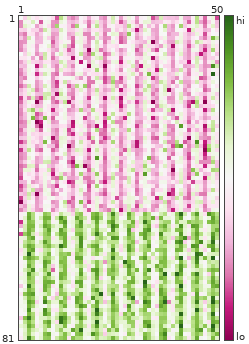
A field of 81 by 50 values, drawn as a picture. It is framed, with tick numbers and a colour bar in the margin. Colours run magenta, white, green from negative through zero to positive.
On average the colour sits 50% of the way up the scale. Upright stripes repeat 12 times across the table. The halves do not mirror each other. The bottom part is higher, past a seam about 60% of the way down.
